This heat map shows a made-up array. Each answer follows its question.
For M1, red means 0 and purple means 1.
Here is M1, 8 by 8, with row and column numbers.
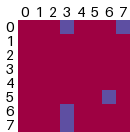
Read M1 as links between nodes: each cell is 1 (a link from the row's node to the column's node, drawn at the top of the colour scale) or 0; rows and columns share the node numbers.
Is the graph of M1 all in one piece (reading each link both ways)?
no
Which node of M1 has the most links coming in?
node 3
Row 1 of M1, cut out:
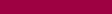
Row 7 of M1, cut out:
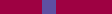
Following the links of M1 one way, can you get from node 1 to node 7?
no
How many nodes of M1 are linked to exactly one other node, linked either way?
1
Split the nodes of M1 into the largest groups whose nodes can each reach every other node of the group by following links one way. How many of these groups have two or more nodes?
0
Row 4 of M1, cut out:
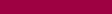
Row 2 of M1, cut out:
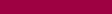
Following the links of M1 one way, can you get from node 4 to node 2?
no
